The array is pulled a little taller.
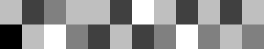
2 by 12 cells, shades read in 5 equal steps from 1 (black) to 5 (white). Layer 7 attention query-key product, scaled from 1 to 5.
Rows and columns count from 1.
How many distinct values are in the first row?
4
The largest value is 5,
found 3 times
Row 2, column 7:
2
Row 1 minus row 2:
3 -2 -2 1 2 -2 3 1 -3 1 -2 1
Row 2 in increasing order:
1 2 2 3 3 3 3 4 4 4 5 5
